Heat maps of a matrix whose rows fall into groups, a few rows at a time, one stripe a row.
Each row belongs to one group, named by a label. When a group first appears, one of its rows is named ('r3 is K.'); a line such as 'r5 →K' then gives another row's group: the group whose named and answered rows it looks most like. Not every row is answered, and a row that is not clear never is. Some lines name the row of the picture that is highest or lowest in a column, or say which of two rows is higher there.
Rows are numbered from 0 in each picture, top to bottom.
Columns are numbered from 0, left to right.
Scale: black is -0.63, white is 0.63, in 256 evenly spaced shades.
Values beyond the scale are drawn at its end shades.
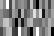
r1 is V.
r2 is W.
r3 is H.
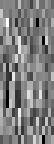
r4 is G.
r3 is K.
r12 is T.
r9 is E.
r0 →H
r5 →T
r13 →H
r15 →V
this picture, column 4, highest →8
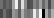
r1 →V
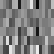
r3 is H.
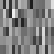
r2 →W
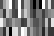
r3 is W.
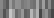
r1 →E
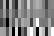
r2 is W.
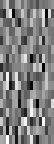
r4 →G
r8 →K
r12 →G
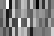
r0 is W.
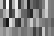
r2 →E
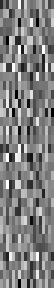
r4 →E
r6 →G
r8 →H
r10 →W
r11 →K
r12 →T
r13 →H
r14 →K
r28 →E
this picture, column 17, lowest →12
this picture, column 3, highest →28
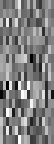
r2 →K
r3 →V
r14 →K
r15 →T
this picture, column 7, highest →10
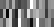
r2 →H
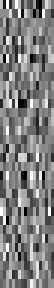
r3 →E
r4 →T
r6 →T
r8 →E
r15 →G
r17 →H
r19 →G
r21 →H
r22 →T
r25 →H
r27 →W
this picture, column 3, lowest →0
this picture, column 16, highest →23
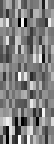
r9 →G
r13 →W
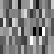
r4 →G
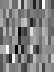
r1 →K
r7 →G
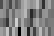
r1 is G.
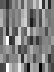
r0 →V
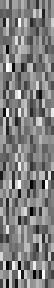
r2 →T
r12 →T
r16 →T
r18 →T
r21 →K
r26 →V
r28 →T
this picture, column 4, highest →29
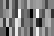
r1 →H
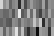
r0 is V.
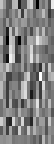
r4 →E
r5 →E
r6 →E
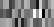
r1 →V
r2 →W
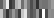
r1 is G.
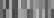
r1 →H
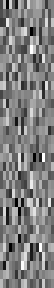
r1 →V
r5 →G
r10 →V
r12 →G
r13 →W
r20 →G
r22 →W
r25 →H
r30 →W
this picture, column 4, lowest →27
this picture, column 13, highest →27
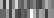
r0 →K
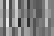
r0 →K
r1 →K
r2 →K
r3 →T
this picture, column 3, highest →3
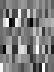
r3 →V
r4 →H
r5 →H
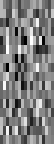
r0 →V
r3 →W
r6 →W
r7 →E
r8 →W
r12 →H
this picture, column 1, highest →9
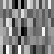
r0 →W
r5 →T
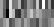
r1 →E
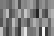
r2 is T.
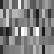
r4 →E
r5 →V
